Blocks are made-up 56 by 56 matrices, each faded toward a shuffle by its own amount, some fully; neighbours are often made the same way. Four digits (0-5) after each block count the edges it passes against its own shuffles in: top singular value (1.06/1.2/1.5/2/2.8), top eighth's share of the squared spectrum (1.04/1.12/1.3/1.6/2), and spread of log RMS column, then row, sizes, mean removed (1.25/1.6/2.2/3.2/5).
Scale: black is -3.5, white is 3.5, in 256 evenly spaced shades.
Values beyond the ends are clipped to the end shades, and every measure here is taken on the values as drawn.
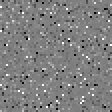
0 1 0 0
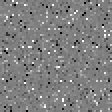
0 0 0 0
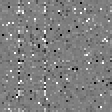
3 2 1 0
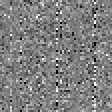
2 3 3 0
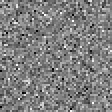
0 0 0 0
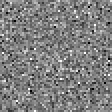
0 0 0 0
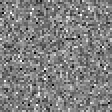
0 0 0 0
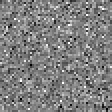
1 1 2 0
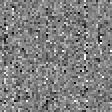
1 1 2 0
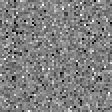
1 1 1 0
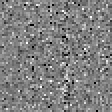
1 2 2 0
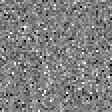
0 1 1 0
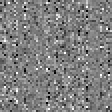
2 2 3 0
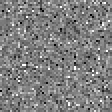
0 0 1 0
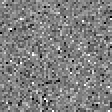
0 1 0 0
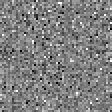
1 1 2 0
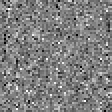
0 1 2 0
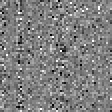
1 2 3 0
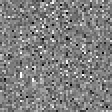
1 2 2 0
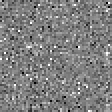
1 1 1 0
